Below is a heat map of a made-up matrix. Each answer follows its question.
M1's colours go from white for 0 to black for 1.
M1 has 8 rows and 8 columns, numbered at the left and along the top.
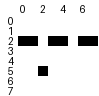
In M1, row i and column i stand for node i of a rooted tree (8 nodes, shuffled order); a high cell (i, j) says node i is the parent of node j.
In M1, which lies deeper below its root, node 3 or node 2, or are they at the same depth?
node 3
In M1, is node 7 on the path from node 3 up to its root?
no
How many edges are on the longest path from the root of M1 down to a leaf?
2
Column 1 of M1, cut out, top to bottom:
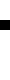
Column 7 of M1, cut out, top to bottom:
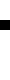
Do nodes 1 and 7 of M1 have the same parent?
yes
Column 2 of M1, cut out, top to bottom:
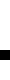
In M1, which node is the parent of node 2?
5
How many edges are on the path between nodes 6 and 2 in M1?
1
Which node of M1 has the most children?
2
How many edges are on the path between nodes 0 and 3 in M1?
2
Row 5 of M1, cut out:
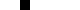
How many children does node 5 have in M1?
1
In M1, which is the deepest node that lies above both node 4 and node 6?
2
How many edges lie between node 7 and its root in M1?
2
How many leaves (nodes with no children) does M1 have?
6
